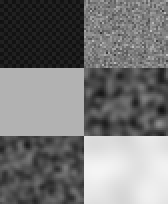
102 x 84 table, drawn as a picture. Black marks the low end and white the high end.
It is made of 3 by 2 panels. Panel 1,1: very low, checkered, faint in contrast. Panel 1,2: middling, fine-grained. Panel 2,1: high, flat. Panel 2,2: low, blotchy. Panel 3,1: low, blotchy. Panel 3,2: very high, smooth, faint in contrast.
